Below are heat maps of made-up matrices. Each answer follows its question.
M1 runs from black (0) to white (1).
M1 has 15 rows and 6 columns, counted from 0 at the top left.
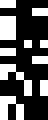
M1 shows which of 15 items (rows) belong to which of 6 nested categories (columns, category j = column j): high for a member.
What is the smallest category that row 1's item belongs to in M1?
4
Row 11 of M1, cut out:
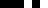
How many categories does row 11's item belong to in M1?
2
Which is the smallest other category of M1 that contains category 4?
5
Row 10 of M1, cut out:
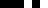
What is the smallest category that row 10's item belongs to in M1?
3
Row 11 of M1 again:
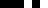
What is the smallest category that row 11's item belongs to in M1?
3
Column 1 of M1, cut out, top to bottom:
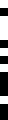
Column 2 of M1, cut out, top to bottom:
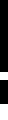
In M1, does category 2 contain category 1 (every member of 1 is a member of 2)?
no
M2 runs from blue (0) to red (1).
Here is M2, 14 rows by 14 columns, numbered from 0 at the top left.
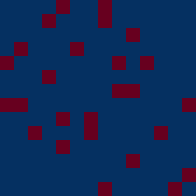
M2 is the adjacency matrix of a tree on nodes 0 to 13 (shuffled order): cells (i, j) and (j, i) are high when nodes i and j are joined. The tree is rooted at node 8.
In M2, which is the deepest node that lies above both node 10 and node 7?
4
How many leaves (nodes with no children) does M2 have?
5
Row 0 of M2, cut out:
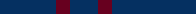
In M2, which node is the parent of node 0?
4
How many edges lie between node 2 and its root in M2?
3
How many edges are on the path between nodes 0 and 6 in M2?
3
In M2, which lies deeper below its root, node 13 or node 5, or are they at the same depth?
node 5
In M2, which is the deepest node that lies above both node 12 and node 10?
4
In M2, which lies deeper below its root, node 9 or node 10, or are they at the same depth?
the same depth
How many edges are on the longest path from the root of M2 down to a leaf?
6
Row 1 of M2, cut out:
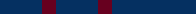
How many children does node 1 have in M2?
1
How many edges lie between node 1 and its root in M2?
4
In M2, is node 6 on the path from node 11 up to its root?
yes
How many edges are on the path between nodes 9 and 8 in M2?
2
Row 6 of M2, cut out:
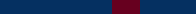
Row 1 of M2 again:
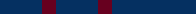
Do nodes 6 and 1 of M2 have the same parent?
no
